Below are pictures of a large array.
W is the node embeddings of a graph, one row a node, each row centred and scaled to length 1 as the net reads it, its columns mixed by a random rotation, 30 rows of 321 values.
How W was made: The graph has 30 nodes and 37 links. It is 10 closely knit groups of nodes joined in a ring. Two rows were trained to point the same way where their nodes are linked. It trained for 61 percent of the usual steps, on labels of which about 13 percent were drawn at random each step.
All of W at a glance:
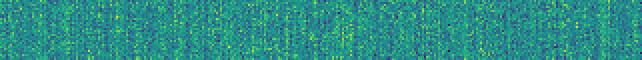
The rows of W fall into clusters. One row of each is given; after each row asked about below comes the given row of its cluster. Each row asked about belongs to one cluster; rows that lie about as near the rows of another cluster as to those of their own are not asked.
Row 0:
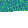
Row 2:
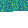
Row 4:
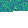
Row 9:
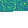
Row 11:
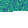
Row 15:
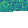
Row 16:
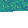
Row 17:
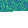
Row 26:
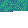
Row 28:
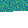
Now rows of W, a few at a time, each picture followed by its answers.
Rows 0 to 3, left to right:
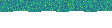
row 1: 26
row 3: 28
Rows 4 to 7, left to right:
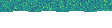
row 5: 11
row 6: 16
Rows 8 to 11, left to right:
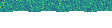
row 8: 15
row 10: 0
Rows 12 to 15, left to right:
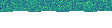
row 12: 17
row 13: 11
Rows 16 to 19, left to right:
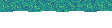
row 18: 2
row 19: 16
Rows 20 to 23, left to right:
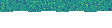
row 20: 17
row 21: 4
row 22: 28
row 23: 9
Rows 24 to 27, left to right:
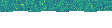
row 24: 4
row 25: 2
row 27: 0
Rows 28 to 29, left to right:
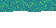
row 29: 26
